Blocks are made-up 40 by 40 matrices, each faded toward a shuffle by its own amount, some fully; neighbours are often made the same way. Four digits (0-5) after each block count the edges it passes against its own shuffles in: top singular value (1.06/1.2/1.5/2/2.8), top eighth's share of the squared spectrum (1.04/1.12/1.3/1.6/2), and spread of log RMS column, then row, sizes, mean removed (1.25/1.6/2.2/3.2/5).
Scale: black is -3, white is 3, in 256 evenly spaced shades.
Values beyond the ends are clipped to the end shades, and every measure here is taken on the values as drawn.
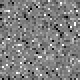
0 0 0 0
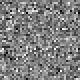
1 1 0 2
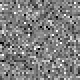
0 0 0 0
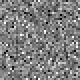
1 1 0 0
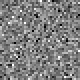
0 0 0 0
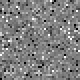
0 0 0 0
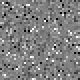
1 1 0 0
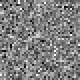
0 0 0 0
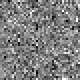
1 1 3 0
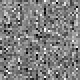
1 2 3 0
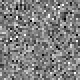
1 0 1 0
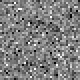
1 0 0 0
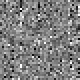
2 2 3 0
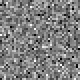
0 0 0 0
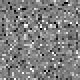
2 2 0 0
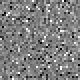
1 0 0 0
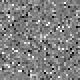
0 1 0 0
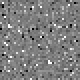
2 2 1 0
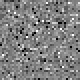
1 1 0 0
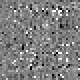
3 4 2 2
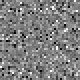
2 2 1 1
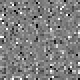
2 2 1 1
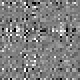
4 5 2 3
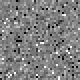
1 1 0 0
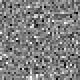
3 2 1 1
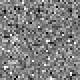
1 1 1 0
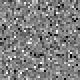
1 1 0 0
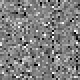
1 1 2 0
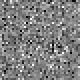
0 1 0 0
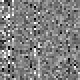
2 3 3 0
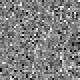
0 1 1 0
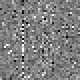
2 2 2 0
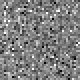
0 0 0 0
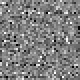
1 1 0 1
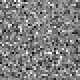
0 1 0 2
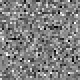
0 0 0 2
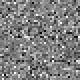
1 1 0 2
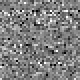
1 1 0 2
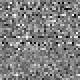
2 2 0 3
